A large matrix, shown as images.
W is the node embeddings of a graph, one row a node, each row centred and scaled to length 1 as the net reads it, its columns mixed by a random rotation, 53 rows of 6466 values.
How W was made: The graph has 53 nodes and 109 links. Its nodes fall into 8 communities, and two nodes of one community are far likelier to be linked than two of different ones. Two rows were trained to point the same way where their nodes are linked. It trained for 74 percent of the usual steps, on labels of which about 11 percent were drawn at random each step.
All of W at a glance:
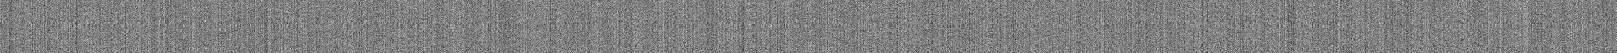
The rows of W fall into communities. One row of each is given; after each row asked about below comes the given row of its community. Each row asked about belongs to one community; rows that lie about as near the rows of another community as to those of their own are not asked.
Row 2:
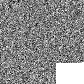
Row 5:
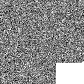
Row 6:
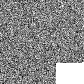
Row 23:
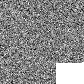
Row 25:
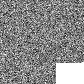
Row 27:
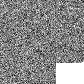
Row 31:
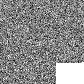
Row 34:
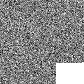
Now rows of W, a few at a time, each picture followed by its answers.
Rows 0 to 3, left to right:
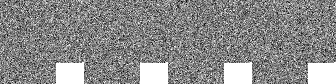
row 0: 34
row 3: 34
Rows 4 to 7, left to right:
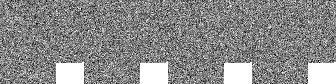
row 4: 2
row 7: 31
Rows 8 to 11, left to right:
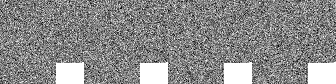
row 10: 2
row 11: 34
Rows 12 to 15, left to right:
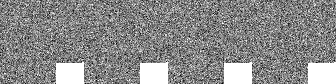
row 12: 5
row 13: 23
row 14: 27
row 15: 2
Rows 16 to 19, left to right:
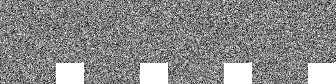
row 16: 31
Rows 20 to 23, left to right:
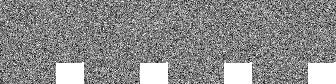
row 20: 31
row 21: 5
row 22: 23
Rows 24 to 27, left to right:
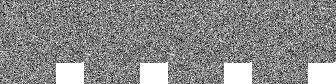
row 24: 25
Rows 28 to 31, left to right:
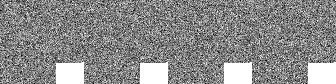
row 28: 23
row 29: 6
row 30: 34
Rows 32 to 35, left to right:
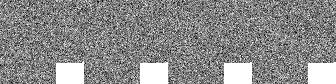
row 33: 2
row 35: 31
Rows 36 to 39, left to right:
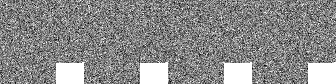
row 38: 34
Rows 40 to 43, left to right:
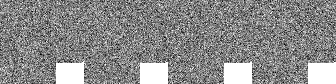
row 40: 27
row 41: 23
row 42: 5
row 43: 23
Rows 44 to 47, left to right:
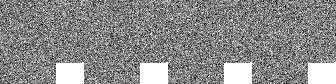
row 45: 34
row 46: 2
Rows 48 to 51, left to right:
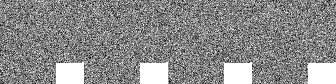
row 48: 31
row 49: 23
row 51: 2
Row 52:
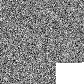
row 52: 31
